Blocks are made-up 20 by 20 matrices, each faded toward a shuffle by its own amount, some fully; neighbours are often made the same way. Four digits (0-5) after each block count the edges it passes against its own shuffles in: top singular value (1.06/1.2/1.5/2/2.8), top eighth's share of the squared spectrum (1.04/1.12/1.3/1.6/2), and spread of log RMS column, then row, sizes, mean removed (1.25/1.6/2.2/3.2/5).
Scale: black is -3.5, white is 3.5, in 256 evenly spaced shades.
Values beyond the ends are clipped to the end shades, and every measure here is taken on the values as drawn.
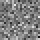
0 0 0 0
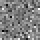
2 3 0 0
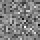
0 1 0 0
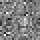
3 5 2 2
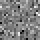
2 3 1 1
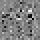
3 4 2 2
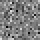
1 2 1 0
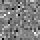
0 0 0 0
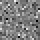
0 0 0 0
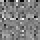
3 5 1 2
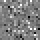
0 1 0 0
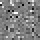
1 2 1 0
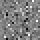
1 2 0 0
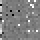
2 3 1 0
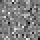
2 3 1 0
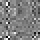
3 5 2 2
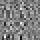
3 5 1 2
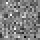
2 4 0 1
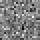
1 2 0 0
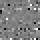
1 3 0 2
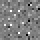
1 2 1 0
